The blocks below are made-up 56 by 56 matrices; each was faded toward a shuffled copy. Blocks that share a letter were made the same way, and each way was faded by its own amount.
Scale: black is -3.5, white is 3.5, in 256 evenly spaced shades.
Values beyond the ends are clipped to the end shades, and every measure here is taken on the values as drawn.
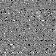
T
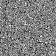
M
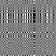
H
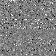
T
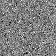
M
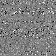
T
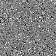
T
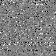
T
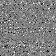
T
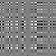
H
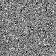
M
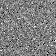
M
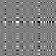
H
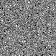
M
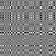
H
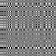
H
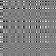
H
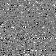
T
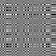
H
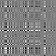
H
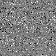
T
